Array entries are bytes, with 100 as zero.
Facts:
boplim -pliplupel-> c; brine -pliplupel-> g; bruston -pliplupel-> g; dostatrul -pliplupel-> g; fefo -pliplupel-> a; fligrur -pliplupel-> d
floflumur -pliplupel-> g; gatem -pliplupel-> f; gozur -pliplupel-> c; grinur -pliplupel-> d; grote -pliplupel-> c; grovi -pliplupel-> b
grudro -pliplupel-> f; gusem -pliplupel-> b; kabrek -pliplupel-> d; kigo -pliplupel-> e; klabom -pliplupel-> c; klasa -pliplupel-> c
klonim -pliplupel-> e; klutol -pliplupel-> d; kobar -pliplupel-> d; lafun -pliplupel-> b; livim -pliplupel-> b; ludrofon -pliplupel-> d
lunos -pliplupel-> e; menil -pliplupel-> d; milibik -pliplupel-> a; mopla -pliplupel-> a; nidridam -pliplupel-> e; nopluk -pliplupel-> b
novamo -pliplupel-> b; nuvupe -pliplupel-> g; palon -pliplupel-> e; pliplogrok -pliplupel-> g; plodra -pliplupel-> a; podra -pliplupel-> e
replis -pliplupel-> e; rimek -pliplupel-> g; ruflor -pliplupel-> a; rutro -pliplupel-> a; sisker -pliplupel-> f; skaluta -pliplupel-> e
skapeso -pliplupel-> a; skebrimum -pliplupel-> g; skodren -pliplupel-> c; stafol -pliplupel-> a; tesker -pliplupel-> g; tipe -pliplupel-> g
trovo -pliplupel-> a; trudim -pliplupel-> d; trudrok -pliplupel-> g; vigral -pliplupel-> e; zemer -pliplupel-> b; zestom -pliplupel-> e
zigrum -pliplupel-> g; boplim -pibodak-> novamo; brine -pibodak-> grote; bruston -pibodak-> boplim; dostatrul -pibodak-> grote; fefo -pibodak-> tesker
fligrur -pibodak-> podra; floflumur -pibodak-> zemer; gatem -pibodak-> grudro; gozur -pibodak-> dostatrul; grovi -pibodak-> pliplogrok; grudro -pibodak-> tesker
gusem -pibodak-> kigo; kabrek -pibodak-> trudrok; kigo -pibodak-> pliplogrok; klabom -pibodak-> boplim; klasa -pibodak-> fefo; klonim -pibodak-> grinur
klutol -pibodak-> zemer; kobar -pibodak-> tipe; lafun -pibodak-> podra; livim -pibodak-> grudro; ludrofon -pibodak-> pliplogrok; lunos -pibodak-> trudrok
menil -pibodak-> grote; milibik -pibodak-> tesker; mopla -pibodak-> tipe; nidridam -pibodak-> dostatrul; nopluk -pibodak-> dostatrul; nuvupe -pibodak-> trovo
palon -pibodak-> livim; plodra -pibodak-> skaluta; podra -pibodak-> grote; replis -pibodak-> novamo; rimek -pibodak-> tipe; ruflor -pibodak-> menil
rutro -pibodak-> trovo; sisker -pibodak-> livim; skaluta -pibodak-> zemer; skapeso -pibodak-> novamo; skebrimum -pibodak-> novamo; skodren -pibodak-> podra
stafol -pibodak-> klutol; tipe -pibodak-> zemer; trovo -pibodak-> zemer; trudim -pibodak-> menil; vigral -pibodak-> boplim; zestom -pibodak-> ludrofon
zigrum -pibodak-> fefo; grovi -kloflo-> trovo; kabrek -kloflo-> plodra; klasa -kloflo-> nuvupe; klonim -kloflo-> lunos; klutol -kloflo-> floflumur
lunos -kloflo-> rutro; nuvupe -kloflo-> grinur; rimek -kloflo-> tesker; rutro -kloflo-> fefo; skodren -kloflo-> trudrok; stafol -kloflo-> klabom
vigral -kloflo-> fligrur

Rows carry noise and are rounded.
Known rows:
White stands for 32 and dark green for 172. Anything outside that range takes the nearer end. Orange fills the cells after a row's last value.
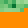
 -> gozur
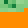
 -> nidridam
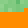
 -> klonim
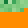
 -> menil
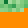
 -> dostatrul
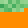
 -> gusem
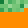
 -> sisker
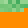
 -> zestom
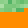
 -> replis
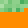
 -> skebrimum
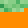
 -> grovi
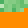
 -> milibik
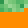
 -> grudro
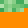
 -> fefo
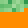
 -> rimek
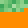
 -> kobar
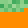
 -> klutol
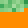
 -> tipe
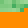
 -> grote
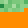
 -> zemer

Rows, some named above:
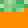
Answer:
fefo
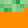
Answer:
ludrofon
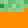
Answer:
zemer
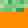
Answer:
vigral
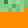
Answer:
brine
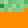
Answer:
zemer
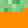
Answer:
grinur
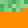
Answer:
kobar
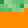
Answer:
grudro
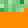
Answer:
zigrum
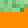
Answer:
skodren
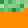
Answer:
palon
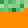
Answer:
palon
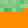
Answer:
novamo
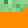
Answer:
podra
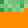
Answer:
gatem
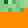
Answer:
fligrur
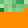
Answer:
klasa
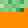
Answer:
klabom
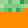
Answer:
bruston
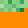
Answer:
klabom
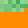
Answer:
zestom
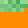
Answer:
zestom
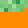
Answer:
kabrek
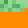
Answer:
lafun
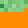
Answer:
zemer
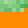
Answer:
pliplogrok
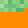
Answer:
skapeso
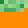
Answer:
livim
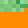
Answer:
kigo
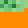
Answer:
nopluk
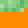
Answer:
tesker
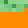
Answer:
ruflor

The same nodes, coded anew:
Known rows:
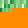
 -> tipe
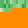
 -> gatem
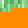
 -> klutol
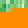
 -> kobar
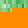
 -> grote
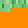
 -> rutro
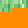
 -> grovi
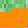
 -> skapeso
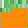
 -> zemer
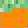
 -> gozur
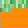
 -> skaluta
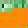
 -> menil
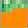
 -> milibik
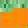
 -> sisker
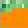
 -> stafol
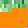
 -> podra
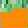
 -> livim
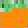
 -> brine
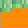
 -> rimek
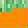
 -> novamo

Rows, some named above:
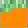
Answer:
skaluta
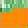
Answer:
boplim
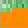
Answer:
grote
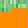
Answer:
gusem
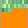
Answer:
klasa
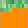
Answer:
tesker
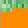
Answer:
grote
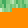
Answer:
fligrur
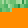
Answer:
trudrok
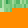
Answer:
grinur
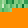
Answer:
grudro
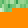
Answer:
gozur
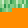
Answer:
skaluta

